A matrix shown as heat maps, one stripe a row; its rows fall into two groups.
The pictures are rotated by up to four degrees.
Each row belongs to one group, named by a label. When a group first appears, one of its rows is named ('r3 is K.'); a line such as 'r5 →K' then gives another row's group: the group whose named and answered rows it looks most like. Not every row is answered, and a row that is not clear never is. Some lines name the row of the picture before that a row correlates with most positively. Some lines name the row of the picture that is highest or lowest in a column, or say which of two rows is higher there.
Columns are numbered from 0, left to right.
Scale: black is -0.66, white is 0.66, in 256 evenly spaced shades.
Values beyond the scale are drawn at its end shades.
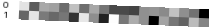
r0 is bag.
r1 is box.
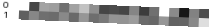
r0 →bag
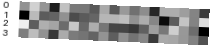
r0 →box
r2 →bag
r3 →box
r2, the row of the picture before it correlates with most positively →0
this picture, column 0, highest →2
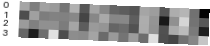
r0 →bag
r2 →bag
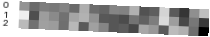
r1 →bag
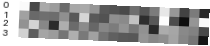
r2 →box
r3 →bag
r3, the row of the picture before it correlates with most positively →2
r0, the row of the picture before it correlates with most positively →1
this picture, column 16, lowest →1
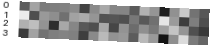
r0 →bag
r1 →bag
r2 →box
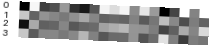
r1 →bag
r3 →bag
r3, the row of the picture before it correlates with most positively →1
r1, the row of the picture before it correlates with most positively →1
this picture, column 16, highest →0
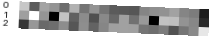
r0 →bag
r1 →box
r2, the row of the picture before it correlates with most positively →2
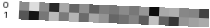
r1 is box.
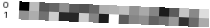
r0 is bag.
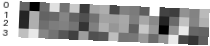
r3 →box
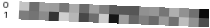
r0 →bag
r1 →box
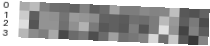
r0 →box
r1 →bag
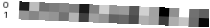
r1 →bag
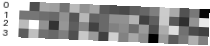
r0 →bag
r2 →box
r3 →box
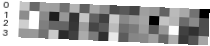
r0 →bag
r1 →box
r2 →box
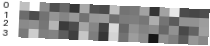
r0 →box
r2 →box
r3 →box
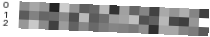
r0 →box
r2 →box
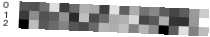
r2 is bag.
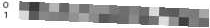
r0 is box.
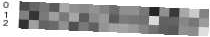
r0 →box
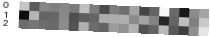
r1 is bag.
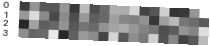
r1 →box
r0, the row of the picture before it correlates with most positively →2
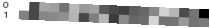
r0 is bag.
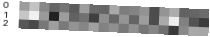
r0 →box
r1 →box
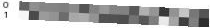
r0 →bag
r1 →bag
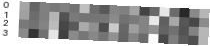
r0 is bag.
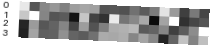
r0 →bag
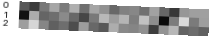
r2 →box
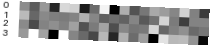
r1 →bag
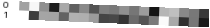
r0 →box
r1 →bag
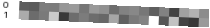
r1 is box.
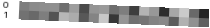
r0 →bag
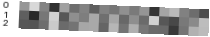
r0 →box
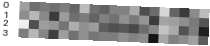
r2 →bag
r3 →box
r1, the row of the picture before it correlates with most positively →0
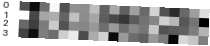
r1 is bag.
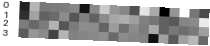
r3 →box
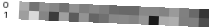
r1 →box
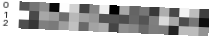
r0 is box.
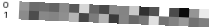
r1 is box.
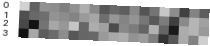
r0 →bag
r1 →box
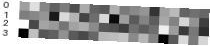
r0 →box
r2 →bag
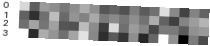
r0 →bag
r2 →box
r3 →bag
